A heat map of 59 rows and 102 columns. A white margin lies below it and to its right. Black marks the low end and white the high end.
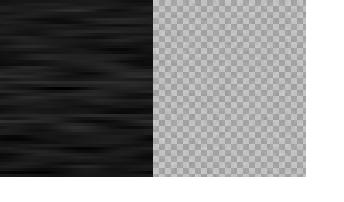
It is made of 1 by 2 panels. Panel 1,1: very low, streaked across, faint in contrast. Panel 1,2: high, checkered.
